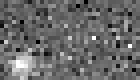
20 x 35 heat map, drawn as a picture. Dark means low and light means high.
Ninth with the highest average: bottom left. Average level on the scale: 40%. Odd rows or columns: none. Bumps: one, in the bottom left. Stripes: none.
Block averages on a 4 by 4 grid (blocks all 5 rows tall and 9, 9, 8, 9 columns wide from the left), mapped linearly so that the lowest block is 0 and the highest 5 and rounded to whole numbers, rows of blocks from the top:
1 1 0 1
0 1 2 1
2 1 1 1
5 2 1 1
